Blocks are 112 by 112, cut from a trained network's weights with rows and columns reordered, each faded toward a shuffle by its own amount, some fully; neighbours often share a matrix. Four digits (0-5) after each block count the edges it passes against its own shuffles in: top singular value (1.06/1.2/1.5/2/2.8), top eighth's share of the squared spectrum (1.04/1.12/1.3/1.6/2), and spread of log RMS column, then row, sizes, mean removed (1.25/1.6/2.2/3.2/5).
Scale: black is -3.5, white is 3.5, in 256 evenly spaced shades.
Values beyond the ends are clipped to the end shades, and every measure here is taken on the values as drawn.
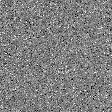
1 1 1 0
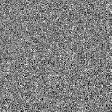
3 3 2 2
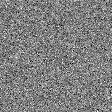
0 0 0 0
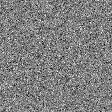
0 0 0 0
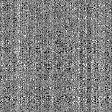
4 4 1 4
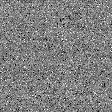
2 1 0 0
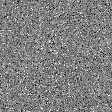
0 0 0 0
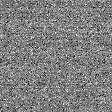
2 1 1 0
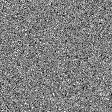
0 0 0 0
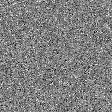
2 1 0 0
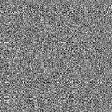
4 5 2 3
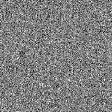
2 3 2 1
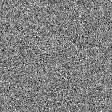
0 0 0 0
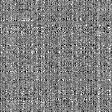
4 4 1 4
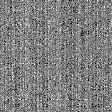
4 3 1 3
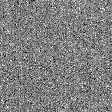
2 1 0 0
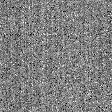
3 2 0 1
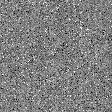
1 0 0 0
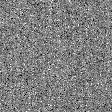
1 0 0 0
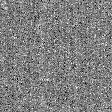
2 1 0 0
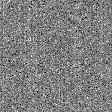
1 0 0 0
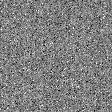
1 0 0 0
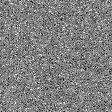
1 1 0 0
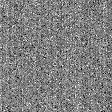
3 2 0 1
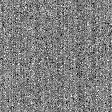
3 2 0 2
